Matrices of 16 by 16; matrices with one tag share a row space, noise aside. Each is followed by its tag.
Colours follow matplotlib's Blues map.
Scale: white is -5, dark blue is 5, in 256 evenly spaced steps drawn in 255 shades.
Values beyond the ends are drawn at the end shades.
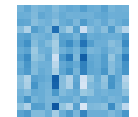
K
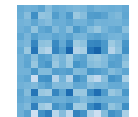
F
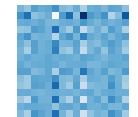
K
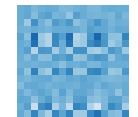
F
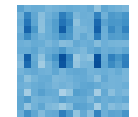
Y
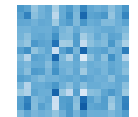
K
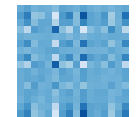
K
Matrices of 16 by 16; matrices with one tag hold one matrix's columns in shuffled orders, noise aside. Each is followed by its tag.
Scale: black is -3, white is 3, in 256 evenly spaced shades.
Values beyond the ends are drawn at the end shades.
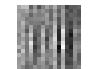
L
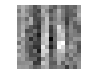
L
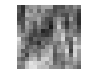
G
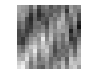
G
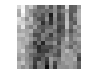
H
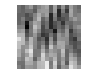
G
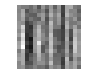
L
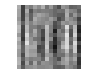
L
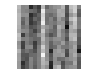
H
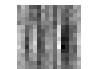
L
